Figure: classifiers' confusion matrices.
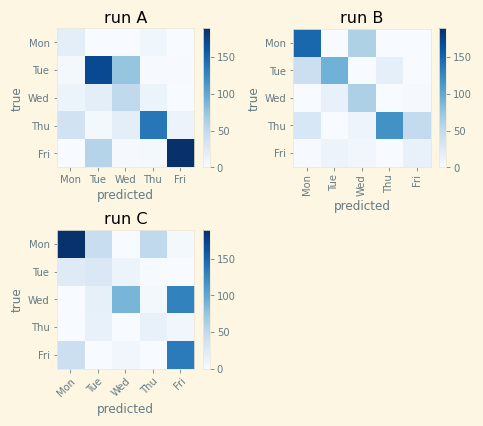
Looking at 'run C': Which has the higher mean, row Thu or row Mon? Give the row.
Mon
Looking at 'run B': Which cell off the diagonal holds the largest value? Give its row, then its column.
Mon, Wed
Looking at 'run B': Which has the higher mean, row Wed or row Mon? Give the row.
Mon
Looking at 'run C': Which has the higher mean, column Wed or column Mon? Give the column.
Mon
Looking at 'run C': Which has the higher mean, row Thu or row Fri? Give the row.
Fri
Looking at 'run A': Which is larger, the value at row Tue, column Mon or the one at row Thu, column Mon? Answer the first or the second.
the second
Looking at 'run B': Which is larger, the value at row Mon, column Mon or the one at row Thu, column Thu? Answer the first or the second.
the first
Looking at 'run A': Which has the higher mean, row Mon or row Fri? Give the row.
Fri
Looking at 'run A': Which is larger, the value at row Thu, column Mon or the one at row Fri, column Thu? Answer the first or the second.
the first
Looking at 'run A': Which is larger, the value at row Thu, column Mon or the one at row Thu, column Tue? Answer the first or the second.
the first
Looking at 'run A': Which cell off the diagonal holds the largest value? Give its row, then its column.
Tue, Wed
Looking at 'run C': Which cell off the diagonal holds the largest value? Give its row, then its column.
Wed, Fri
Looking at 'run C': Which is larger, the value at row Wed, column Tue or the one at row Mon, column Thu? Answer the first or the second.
the second
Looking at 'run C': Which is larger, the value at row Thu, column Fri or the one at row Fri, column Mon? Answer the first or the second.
the second
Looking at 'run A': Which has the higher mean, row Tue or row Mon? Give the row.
Tue
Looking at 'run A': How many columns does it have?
5
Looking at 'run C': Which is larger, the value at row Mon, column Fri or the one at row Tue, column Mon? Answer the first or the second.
the second
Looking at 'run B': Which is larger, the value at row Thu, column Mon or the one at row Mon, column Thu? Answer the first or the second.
the first
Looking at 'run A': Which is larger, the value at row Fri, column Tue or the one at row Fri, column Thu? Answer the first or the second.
the first
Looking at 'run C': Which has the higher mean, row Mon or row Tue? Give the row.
Mon
